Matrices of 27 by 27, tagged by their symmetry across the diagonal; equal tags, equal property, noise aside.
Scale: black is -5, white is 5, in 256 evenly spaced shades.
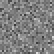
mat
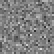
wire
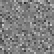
wire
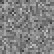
mat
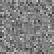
wire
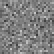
wire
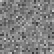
mat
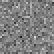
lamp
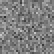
lamp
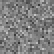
wire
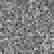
lamp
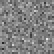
lamp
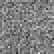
wire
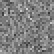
lamp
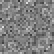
mat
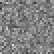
lamp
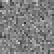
wire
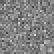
mat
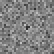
mat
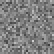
lamp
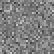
mat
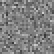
wire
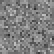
mat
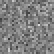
lamp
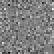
wire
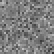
mat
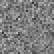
mat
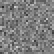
lamp
